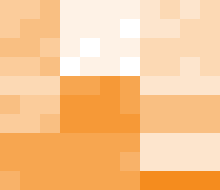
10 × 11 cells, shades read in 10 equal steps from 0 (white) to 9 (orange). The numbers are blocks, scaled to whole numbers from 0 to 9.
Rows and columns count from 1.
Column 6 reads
1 1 1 1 8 8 8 7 7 7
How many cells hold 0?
4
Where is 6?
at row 9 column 7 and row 10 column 1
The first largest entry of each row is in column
3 2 1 3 6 4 4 1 1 8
